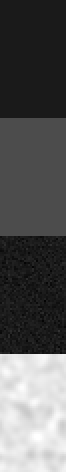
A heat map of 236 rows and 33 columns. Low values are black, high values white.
The table splits into 4 rows of 1 panel. Panel 1,1: very low, flat. Panel 2,1: low, flat. Panel 3,1: very low, fine-grained, faint in contrast. Panel 4,1: very high, blotchy, faint in contrast.
